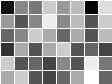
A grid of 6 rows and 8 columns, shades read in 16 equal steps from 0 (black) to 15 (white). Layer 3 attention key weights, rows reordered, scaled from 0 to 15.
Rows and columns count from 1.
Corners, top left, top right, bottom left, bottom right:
1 13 10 6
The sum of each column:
41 48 43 54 49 52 45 53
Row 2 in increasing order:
5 5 8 8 9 11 12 14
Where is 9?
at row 1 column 5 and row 2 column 1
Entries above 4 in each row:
6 8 8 6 7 7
